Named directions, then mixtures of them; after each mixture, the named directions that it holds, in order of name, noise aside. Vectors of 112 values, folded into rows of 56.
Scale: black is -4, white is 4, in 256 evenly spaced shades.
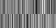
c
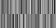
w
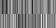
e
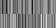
e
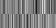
c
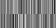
e, w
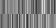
c, w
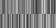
c, w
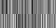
e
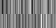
e, w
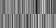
c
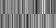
c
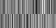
c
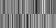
c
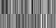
e, w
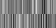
c, e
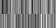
e, w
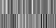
e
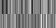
e, w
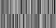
w
